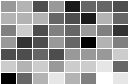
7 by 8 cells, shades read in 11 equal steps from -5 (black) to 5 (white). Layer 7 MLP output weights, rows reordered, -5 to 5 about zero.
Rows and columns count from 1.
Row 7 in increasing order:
-5 -1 0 2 2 4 4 5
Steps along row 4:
down up up down down up down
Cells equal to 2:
9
